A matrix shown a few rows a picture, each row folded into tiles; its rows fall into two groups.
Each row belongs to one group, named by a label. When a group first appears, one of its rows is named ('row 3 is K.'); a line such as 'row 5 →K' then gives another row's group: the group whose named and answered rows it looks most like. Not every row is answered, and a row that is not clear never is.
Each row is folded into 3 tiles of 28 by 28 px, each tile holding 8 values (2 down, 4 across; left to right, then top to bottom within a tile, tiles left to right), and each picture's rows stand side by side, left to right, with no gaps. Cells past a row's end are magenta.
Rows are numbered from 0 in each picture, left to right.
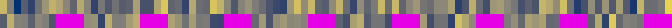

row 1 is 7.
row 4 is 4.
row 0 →4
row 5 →7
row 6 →4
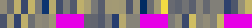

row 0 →7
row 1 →7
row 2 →7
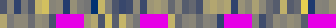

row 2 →4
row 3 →7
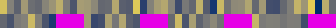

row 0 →4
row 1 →7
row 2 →7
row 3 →4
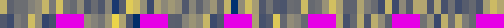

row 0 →4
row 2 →4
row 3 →7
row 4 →7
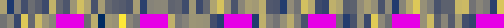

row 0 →7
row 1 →7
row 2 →4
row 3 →4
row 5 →4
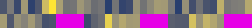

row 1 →7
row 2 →7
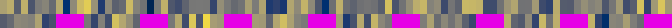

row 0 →4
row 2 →7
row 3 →4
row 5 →4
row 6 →7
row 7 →7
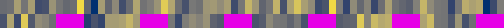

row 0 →7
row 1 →7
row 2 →4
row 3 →4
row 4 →7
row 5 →4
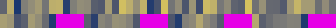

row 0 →4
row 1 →4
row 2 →4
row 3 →4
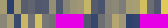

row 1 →4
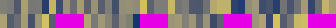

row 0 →7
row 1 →4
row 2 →4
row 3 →7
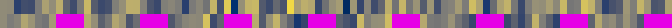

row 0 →4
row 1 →4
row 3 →4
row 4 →7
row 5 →4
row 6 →4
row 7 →4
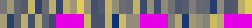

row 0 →7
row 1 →7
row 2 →7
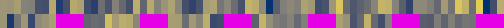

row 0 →7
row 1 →7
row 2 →4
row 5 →4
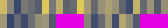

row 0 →4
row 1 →7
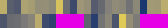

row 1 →7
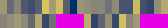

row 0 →4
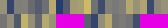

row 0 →7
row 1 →4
